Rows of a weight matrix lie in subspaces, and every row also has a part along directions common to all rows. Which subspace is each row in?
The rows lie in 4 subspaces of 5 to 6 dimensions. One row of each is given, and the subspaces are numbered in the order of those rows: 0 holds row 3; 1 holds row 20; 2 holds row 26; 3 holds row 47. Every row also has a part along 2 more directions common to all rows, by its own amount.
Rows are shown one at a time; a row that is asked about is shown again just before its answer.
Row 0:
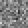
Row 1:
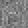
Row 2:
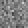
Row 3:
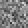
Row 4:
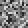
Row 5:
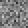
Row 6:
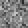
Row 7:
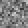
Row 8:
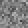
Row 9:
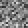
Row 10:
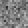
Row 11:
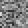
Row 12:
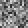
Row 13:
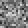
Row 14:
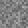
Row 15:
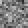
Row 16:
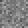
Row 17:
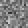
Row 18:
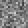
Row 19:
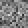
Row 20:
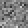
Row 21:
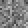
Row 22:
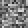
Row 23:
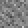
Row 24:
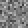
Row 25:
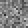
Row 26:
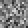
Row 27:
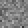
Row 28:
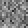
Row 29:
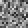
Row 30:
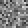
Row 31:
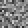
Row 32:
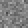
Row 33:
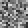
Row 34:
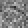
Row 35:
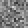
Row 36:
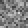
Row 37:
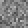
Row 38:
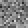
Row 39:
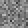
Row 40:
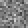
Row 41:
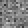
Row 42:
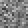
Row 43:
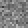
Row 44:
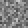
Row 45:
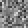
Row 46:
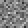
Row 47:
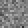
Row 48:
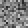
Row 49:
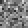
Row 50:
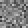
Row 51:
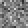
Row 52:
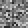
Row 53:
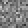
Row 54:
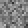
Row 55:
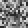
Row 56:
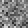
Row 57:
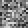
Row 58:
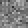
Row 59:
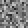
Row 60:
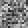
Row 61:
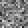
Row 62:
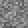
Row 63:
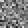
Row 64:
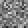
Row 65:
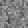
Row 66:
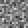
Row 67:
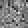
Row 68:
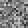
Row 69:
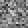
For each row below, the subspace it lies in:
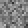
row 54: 2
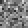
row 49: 0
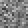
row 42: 2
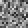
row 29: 0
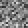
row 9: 1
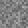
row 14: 2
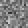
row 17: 1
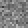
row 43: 3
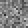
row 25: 2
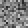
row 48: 2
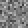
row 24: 1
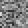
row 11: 3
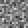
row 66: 1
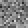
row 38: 2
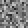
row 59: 1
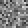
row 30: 2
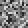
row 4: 1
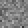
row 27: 3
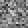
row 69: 3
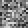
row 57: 3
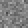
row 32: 3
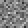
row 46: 1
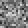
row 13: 0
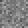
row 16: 3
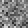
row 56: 3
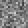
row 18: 1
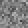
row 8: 0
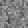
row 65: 1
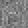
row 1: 1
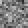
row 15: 0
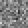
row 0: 0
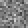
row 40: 2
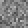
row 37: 0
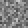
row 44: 0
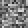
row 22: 3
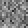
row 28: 2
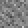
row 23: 3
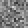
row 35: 0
